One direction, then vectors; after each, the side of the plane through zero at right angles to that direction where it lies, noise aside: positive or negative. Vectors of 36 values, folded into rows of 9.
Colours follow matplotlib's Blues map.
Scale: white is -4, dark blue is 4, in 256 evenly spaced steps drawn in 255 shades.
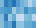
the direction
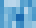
negative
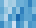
negative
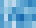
negative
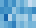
positive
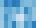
positive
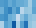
positive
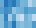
positive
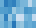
positive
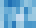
positive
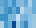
positive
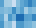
negative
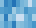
positive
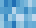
positive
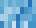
negative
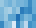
negative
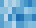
negative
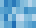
positive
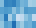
positive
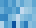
positive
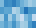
positive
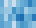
negative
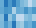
positive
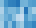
positive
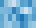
negative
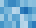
positive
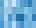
negative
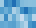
positive
